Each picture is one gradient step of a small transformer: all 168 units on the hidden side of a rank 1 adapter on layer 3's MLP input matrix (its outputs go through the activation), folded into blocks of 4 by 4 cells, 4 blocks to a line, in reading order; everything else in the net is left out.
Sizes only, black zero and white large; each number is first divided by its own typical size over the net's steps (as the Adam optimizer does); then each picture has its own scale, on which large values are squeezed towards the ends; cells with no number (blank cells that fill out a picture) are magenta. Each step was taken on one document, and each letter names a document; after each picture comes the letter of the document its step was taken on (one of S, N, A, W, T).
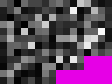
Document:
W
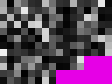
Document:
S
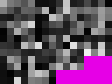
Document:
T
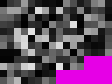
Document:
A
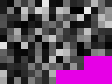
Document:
T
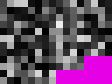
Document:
T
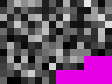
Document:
W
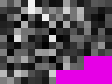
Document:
T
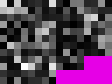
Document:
S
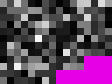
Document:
S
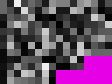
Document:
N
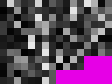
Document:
W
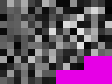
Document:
A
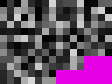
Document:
A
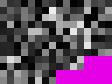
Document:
T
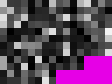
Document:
S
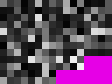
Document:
W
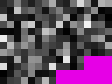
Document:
S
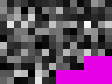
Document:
A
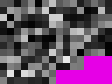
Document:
T
